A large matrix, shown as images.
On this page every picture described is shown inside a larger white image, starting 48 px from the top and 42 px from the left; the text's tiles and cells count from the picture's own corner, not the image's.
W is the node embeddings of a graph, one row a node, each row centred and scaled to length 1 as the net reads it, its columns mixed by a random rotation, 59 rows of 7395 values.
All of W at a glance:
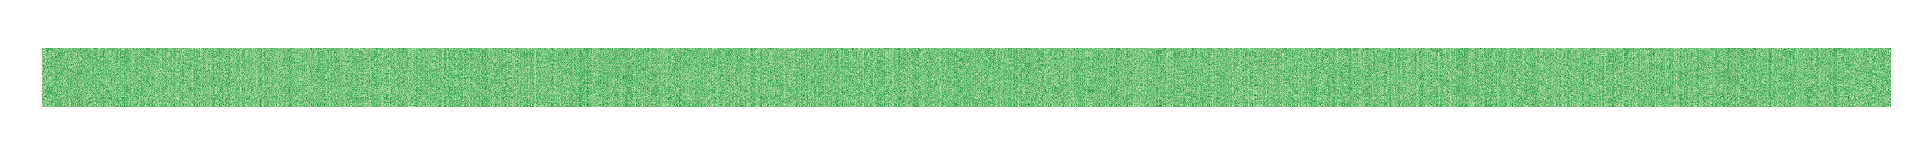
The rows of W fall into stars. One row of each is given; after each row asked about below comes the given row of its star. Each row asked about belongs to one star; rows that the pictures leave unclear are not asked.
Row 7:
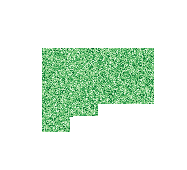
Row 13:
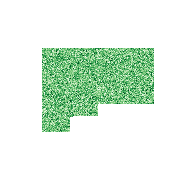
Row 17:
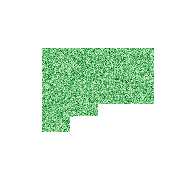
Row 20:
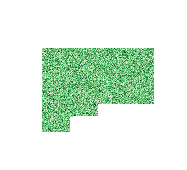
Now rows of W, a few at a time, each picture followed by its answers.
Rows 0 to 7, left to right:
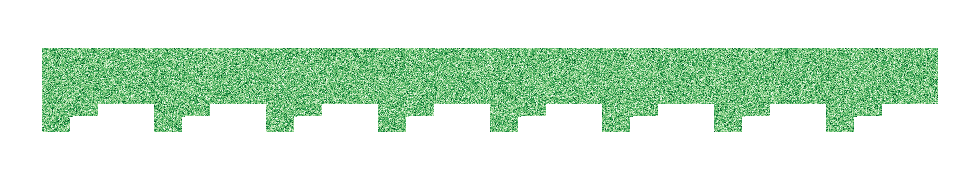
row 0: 7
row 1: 7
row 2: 20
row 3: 17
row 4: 17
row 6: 17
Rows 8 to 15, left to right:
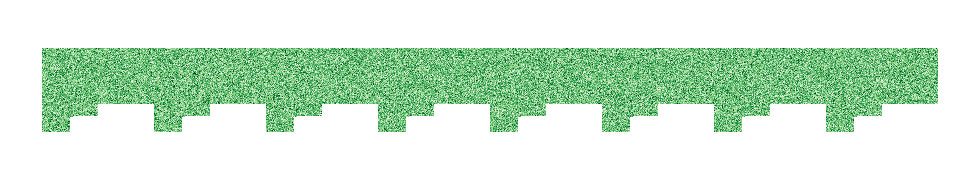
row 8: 13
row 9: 17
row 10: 20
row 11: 20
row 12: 17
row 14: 20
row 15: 7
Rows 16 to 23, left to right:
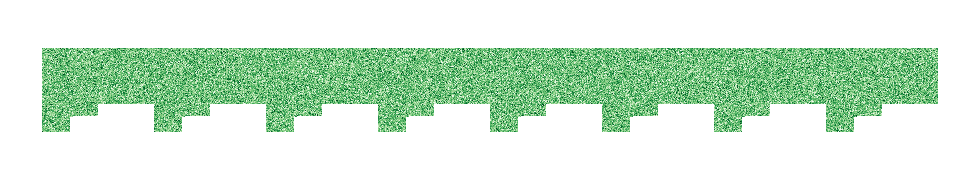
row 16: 17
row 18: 20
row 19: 7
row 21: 17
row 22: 13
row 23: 7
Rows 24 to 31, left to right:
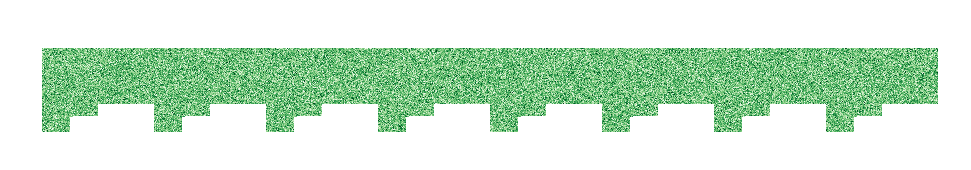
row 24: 7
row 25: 13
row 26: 20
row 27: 7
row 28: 7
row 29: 17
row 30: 17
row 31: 7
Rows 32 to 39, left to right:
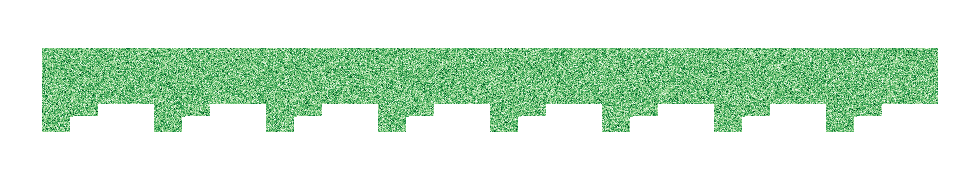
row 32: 7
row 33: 13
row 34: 7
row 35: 7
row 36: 13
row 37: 13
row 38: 7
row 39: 20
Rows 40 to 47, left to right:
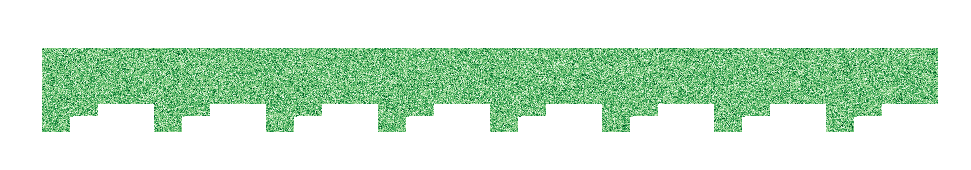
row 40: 17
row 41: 20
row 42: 20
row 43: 20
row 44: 7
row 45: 20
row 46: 7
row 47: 13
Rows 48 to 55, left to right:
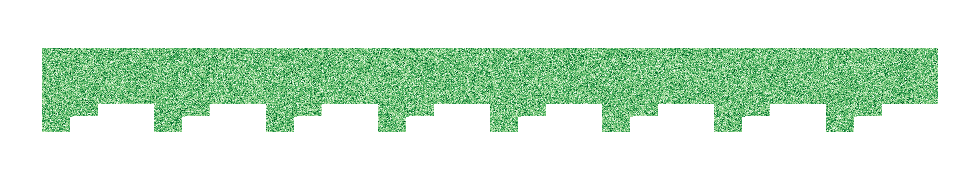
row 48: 7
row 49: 20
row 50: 13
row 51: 13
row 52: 17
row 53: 20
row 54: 13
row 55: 17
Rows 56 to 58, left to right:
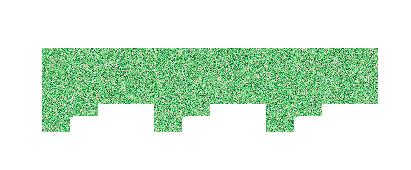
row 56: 7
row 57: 17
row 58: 17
